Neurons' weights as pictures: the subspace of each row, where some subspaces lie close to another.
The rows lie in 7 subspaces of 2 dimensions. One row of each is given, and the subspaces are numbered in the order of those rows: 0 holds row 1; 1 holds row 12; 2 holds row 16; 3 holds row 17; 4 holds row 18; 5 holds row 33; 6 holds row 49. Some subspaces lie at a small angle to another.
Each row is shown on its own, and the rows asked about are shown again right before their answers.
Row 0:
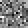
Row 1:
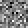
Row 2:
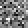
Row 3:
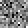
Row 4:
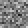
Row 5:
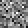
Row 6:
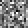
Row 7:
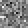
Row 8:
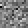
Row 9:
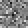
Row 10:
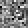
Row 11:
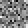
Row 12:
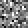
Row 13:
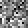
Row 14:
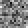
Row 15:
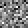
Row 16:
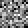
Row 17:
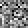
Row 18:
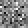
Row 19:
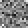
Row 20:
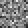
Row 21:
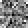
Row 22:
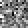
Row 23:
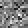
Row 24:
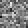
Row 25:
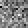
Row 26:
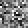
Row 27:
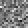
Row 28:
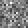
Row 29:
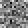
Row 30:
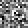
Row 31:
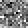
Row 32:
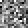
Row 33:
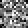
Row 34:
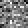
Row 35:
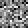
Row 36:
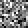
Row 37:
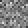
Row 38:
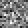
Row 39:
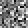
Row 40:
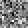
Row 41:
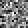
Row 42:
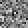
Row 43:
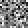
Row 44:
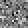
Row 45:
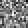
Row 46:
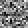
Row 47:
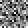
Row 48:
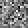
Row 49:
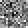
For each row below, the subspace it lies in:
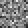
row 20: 2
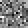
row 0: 6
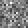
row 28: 0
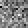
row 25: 4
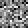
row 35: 2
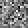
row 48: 6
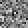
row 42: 3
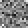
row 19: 5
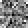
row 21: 5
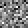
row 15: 2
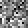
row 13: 1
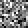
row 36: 1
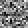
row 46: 1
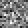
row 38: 4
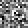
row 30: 3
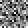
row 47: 2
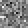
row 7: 6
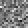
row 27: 2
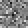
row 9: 3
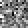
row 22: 4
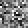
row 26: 3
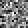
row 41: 4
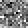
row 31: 6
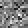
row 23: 4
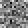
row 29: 5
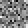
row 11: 2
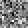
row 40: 1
